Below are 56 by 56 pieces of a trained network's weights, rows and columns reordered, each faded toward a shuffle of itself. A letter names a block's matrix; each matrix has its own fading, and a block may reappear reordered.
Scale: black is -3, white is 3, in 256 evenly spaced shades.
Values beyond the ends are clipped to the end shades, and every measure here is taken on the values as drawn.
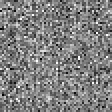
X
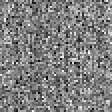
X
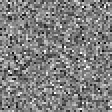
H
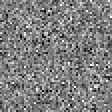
H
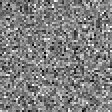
H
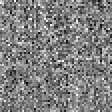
X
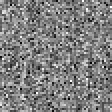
X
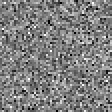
H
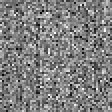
X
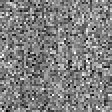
X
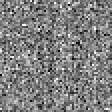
X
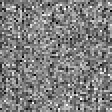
X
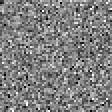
H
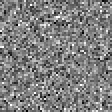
H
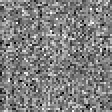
X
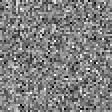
H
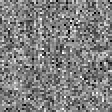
X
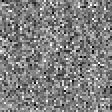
X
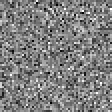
H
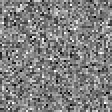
H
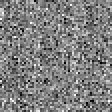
X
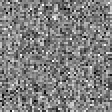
X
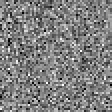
H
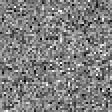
H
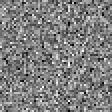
H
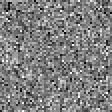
H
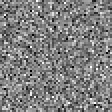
H
